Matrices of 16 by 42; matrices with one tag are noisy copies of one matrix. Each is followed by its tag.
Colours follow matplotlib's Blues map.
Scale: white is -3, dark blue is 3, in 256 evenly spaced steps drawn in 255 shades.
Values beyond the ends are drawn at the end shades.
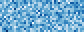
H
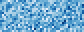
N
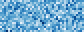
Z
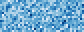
N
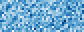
N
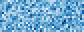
N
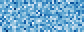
H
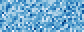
N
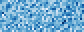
N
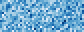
N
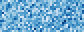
N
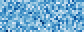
Z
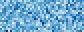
Z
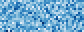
Z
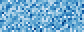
N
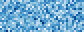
Z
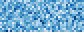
Z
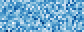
Z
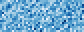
N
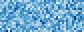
Z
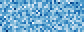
H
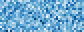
Z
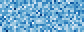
H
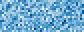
N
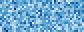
H
